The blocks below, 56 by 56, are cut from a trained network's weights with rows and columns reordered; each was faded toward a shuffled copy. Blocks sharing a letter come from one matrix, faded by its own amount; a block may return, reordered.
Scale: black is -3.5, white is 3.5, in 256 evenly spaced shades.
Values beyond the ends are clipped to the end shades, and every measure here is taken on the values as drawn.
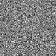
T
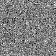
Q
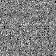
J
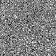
Q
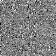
J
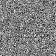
Q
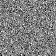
Q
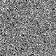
Q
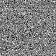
J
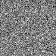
Q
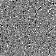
J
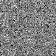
J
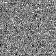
J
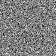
Q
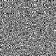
T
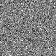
Q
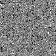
J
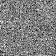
Q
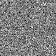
Q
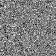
Q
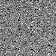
J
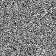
Q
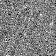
Q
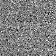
J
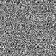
T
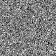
Q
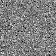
J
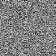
T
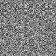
T
